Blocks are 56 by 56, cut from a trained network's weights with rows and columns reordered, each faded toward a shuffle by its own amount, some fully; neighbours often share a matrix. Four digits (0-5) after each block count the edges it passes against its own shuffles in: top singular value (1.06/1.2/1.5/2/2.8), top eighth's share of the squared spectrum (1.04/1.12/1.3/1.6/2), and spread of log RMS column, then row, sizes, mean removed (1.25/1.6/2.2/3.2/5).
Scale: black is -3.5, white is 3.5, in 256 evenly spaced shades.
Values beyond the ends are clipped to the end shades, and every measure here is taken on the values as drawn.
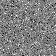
0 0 0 0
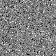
0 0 0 0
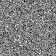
0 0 0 0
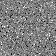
0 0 0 0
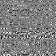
3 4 0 4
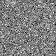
0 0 0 0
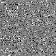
3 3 0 2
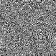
3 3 0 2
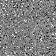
2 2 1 1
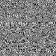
3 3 0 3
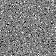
1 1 0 0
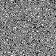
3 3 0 2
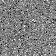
1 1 0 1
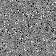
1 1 0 0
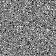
0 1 0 0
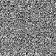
3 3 1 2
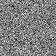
1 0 0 0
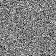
0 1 0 0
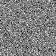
1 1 0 0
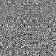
3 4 2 3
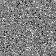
2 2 0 1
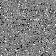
1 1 0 1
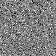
2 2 0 1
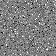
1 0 0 0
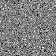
2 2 1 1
